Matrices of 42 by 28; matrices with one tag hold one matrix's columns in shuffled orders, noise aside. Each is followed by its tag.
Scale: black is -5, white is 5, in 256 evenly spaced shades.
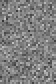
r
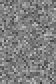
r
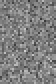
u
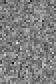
u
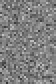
r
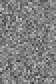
r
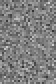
r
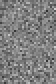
r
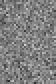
r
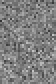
u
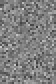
r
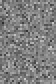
r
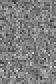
u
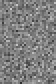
r
